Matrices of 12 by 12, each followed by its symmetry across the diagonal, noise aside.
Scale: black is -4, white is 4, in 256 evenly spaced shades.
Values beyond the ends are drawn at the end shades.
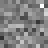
neither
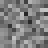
neither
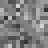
antisymmetric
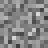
symmetric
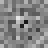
symmetric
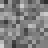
antisymmetric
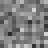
antisymmetric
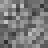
symmetric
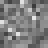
symmetric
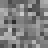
antisymmetric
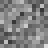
symmetric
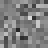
antisymmetric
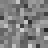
antisymmetric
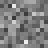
neither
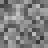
symmetric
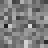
neither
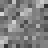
symmetric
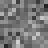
symmetric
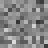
neither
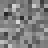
antisymmetric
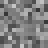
antisymmetric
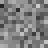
neither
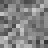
neither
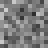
neither
